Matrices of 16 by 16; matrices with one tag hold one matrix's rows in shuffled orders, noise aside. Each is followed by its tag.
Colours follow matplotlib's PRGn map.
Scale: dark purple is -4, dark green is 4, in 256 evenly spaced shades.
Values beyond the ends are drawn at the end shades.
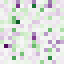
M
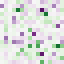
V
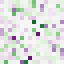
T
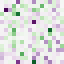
M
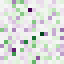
T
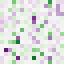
M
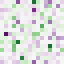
M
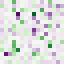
M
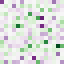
V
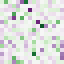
T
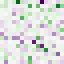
V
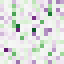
M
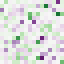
V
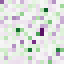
V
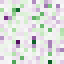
M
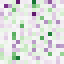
M
